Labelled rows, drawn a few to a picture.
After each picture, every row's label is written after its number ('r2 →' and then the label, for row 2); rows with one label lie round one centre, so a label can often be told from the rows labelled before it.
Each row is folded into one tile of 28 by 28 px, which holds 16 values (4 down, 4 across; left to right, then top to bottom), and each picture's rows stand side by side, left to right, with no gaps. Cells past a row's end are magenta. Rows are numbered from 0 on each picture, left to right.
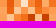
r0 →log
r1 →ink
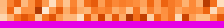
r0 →log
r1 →log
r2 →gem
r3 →ink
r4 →ink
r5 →ink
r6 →ink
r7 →log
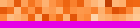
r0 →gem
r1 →ink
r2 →ink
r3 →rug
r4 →gem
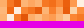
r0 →log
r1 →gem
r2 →log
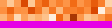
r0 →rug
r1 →gem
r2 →ink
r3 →log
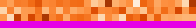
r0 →ink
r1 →ink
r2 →ink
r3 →rug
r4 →log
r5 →ink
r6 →rug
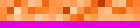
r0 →gem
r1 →gem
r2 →log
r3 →gem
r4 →gem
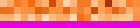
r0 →gem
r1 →rug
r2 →rug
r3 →rug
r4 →gem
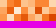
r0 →log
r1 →log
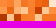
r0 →ink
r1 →log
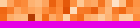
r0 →gem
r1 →ink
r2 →log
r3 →gem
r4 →gem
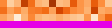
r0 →rug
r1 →rug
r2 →gem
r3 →log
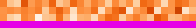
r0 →rug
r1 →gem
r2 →gem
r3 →log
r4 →log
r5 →log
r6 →log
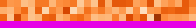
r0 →ink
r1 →log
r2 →log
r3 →gem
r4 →ink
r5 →ink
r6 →gem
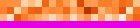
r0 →log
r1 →gem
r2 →rug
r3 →gem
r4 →log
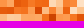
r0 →gem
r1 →log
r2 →log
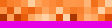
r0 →ink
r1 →gem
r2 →ink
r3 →log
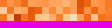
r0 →ink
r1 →gem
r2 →rug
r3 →ink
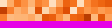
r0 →gem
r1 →log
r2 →log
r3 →ink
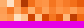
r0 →rug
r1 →ink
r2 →ink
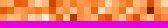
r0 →gem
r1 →rug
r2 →ink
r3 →log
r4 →log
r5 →log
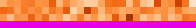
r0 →gem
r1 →ink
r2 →log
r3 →gem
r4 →ink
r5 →gem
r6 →log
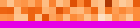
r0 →gem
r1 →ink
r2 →gem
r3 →rug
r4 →rug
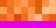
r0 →ink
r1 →log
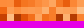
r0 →ink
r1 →ink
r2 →ink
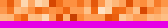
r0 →log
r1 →rug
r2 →ink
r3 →log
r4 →gem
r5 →gem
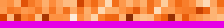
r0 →ink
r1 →ink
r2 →rug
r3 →log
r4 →ink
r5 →log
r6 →ink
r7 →gem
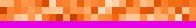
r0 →gem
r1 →log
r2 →ink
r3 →log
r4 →gem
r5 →gem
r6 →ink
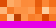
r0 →ink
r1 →ink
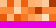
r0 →ink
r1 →rug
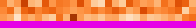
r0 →rug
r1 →gem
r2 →ink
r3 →rug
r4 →gem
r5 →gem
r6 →log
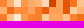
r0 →rug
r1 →rug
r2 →log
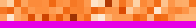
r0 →gem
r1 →ink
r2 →ink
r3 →rug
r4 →log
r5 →log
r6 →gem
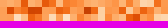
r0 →rug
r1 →gem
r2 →gem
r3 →gem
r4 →log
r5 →gem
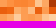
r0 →gem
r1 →rug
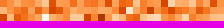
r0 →ink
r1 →rug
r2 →gem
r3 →ink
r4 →log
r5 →rug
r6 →gem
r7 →gem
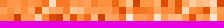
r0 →ink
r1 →log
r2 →ink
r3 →ink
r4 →rug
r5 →rug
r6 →log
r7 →rug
